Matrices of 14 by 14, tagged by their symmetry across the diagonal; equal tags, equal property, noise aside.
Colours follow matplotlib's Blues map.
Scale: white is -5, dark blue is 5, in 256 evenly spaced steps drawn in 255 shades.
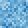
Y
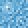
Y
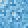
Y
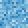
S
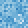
Y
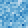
S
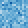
S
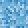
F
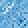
Y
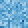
S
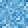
Y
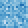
F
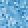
F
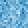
S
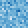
F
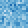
F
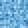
F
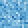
F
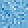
F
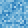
Y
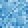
F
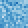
F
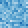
S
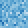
S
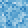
Y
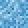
Y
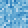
S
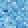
S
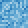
Y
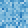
S
